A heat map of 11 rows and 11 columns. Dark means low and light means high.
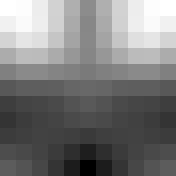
There are no regular stripes. Values rise toward the top. There are no lone odd cells. The ninth with the lowest average is the bottom middle. It is mirror symmetric from left to right.
